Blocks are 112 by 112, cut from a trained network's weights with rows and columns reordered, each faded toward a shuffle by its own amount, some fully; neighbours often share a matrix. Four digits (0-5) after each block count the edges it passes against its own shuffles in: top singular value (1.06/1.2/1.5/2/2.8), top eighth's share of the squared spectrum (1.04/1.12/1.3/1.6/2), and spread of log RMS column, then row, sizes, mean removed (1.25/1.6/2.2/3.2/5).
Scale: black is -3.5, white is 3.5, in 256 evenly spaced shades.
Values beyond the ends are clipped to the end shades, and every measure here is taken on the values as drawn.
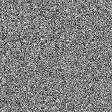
3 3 1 1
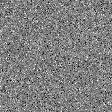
2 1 0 0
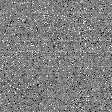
2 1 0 0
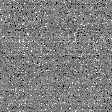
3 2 1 0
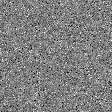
1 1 0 0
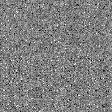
3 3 0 2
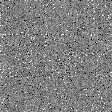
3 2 0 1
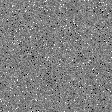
0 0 0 0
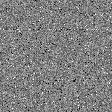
1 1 0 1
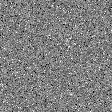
1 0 0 0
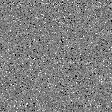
2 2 0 1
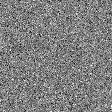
0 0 0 0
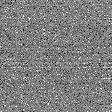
2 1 1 0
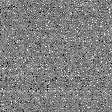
2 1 0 0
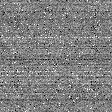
4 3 1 2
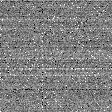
4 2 1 1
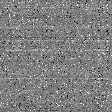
3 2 1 0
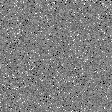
0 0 0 0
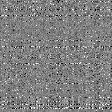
4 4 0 3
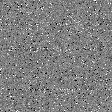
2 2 0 1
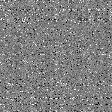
3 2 0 2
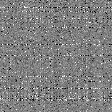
3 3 0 3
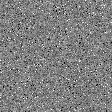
0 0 0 0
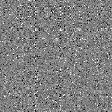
4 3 2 2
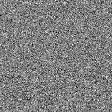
3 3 0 1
